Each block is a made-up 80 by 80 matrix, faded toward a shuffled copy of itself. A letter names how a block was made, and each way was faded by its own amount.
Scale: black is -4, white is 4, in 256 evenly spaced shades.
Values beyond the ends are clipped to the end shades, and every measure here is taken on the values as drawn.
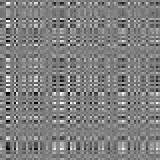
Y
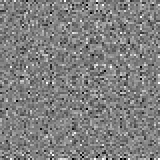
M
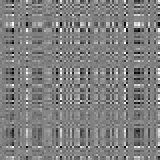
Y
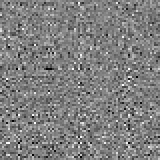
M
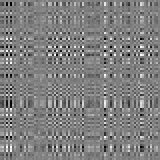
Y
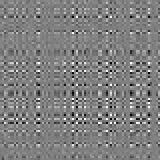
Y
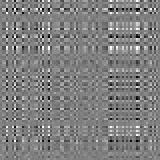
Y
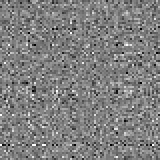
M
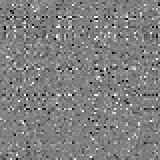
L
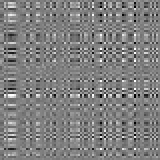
Y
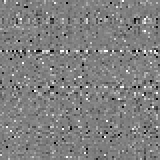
L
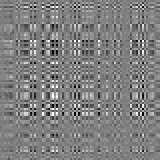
Y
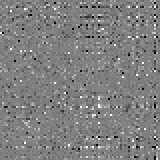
L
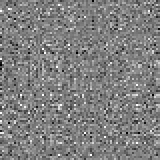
M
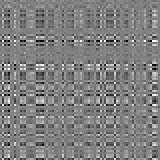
Y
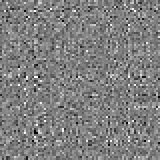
M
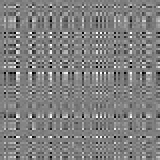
Y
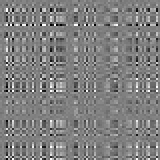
Y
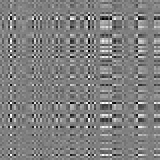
Y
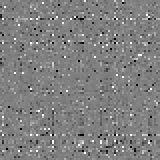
L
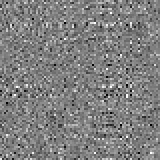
M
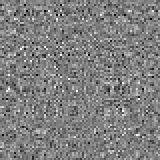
M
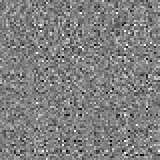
M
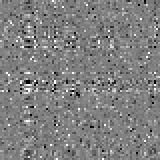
L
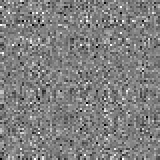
M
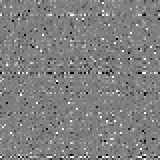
L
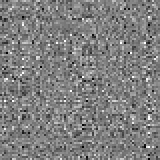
M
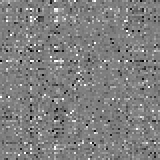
L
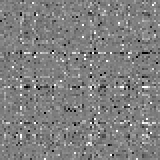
L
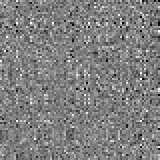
M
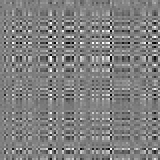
Y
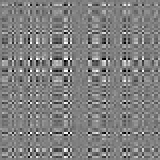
Y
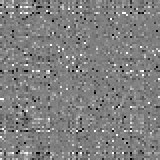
L
